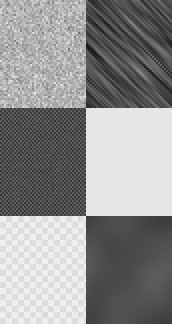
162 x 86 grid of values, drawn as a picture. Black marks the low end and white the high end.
It is made of 3 by 2 panels. Panel 1,1: high, fine-grained. Panel 1,2: low, slanting down to the right. Panel 2,1: low, checkered. Panel 2,2: very high, flat. Panel 3,1: very high, checkered, faint in contrast. Panel 3,2: low, smooth, faint in contrast.
